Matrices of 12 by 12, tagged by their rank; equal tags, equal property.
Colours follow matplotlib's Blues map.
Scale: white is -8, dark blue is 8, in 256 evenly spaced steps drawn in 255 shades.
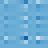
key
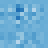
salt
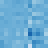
salt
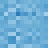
salt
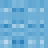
key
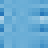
key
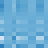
key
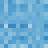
salt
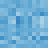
salt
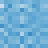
salt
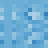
salt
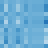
key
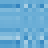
key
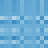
key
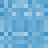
salt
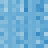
salt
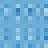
key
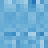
salt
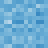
salt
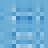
key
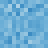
salt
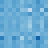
salt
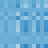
key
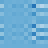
key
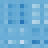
key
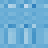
key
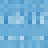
salt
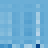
key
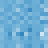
salt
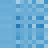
key
